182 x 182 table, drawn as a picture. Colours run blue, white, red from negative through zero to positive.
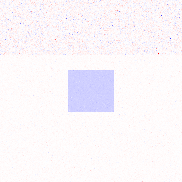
An odd patch, lower than its surroundings, sits in the centre. No single row or column stands out from its neighbours. No regular stripes run through it. The ninth with the lowest average is the centre. The bottom part is calmer, past a seam about 30% of the way down. There is no overall slope.
